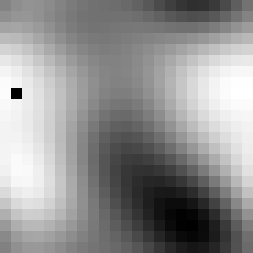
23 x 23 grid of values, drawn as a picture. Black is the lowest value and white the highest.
Lone odd cells: 1, lower than its neighbours. Stripes: none. Calmest part: top middle.
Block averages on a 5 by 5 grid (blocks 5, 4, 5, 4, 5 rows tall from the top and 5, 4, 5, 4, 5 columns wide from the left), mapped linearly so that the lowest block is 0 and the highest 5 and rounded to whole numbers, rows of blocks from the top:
3 2 2 2 3 | 4 3 3 4 5 | 5 3 2 3 5 | 5 3 1 1 3 | 4 3 1 0 1
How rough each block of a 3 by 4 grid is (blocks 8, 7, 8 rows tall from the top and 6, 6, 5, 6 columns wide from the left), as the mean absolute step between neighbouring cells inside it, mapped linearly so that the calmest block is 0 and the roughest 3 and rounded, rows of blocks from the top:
1012 / 2121 / 1113
